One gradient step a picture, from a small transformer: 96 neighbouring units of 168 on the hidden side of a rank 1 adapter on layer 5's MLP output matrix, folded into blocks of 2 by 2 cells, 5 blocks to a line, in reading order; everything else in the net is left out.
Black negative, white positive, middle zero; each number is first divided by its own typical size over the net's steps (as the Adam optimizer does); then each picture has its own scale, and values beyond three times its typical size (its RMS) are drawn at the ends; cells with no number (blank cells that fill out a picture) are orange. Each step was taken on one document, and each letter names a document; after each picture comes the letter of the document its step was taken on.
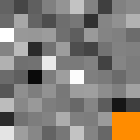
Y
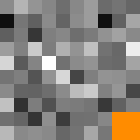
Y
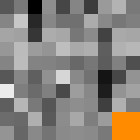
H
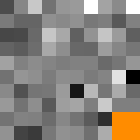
H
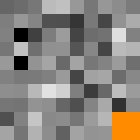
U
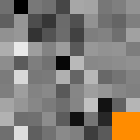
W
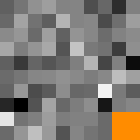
H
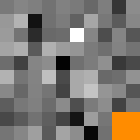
W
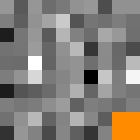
Y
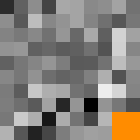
U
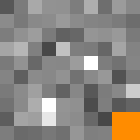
U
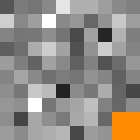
U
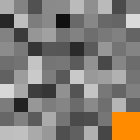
Y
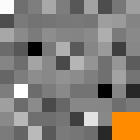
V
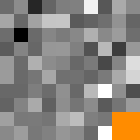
H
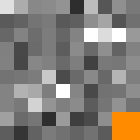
U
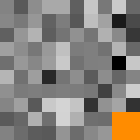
W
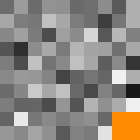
U
